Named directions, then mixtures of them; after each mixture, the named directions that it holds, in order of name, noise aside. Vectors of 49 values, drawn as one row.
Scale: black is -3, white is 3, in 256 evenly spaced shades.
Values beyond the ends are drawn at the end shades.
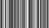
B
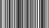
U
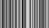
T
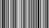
U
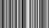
T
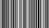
U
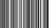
T, U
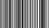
T, U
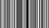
B, T, U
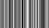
B, T, U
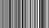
T, U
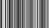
B, U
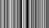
B, T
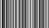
B, T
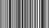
T, U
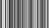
B, U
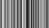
T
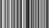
T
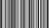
B, T, U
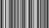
B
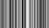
B, T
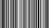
U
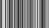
B, U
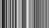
T, U
